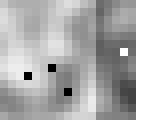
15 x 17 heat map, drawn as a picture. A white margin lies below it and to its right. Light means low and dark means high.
The right part is higher, past a seam about 70% of the way across. The middle left is the ninth with the lowest average. Neither half mirrors the other. The top left is the calmest part. Four lone cells stand out: three far higher and one far lower than their neighbours.
